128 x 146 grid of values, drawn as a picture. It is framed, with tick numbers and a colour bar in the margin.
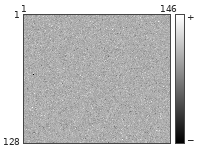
A few values lie far out on both sides of the bulk. Neither half mirrors the other. On average the colour sits 70% of the way up the scale. There is no overall slope. Fine speckle covers the field. No seam splits the table.
